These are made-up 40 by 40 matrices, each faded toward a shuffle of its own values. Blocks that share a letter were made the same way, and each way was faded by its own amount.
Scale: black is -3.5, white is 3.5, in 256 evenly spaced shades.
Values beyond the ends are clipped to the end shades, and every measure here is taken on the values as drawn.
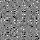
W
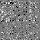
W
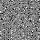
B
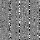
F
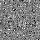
B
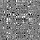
W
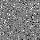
B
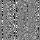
F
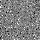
B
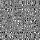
W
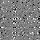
W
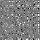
W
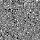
B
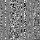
F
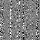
F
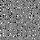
W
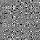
W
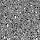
B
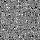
B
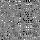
W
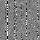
F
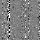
F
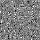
B
